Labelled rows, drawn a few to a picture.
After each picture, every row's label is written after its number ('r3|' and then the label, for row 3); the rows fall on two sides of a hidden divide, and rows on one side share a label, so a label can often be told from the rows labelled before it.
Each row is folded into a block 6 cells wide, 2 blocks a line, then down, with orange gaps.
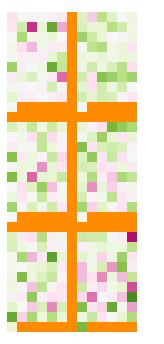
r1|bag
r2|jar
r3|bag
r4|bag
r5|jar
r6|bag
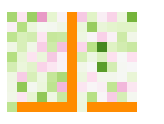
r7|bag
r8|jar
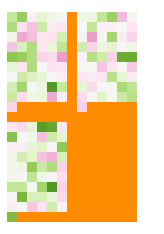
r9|jar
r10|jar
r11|jar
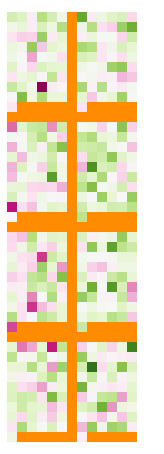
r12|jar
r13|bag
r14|jar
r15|jar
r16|jar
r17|jar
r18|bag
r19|jar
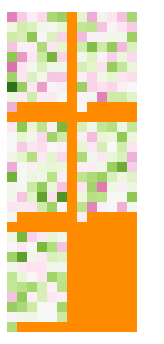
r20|jar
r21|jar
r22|jar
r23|jar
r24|jar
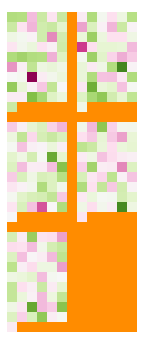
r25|jar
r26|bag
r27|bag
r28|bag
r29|bag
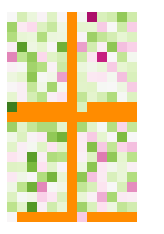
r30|jar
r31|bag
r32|jar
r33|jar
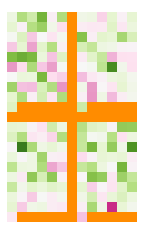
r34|jar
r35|jar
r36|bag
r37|jar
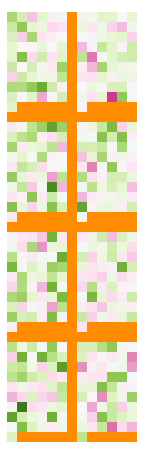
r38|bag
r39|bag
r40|jar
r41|jar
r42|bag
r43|bag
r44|jar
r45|bag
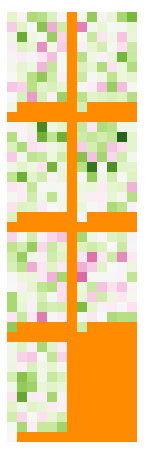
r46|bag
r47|jar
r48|jar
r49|jar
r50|bag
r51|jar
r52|jar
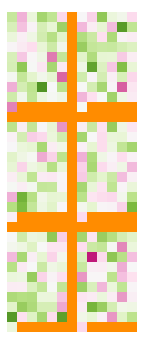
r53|bag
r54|bag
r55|bag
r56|jar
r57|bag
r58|bag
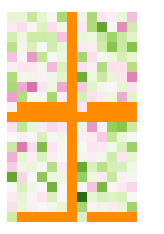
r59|jar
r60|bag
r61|jar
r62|jar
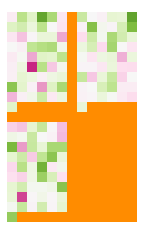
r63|jar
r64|bag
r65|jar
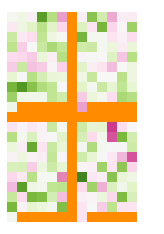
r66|bag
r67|bag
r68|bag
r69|jar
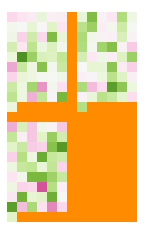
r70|jar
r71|jar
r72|jar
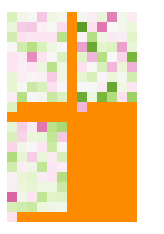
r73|bag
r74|bag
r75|bag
